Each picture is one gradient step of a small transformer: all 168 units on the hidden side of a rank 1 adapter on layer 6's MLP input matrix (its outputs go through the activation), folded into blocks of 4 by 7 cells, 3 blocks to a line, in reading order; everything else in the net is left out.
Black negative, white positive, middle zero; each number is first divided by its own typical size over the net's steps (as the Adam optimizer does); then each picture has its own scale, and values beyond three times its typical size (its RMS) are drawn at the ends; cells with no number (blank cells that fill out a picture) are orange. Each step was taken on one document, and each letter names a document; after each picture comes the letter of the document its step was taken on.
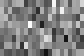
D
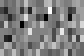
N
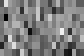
N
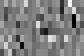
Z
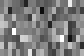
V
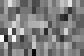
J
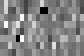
V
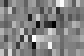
J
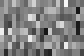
J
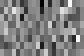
V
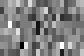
J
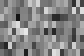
J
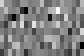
N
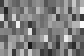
N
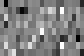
Z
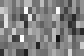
V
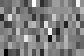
D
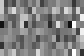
N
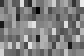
D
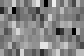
D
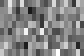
D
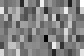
V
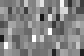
Z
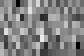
D
